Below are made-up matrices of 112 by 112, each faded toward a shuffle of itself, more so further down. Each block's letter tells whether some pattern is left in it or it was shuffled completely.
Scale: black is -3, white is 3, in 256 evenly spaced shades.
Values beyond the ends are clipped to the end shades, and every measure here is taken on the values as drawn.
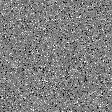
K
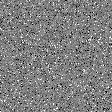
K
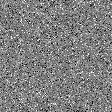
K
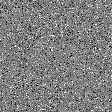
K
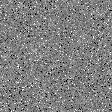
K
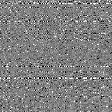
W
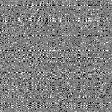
W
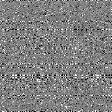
W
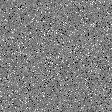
K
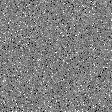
K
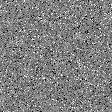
K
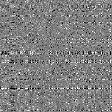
W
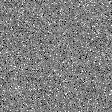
K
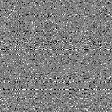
W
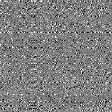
W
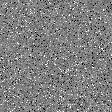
K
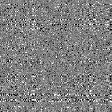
W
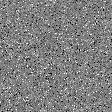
K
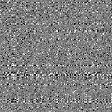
W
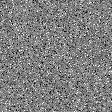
K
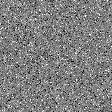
K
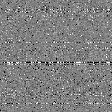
W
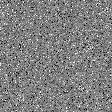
K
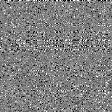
W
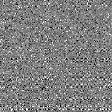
W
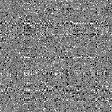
W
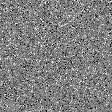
K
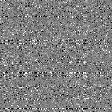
W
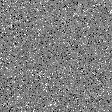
K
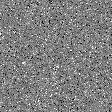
K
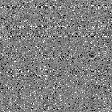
W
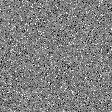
K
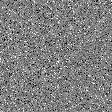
K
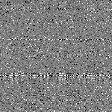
W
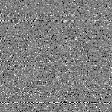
W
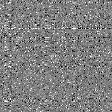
W
